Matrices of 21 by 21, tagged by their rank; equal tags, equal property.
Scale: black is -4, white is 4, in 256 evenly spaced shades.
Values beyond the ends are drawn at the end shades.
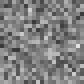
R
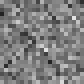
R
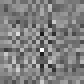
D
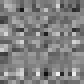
D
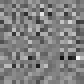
D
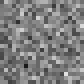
R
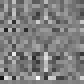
D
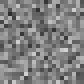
R
